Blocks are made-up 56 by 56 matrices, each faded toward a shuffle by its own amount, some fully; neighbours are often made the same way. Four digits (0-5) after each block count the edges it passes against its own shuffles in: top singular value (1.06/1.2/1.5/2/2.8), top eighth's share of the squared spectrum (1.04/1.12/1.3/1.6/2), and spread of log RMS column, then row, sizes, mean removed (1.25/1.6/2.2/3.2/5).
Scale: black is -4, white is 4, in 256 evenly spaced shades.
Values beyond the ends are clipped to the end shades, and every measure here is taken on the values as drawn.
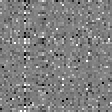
4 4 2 2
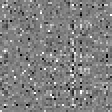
4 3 2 1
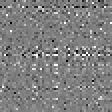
4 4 2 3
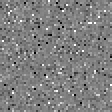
0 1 0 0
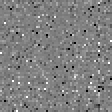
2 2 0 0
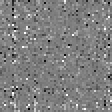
2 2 2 1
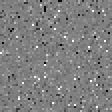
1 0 0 0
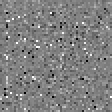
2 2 1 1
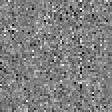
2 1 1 0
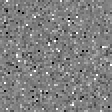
0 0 0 0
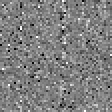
1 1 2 0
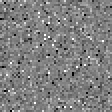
0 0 0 0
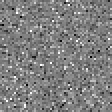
0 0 0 0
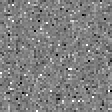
0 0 0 0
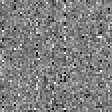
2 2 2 0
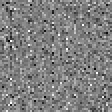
1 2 2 0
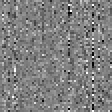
3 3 3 0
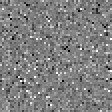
2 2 0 0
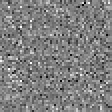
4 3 2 2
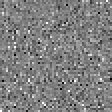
3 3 1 1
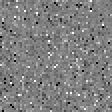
0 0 0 0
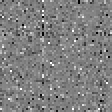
3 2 1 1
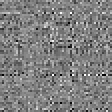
4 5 2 3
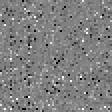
2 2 0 0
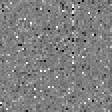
2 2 1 0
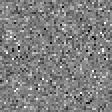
0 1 0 0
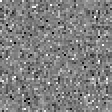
3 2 1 1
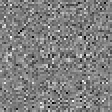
4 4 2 2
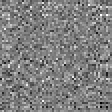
4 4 2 2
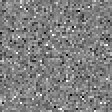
2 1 0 0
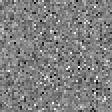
2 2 1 0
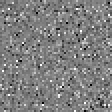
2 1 0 0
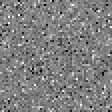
0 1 0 0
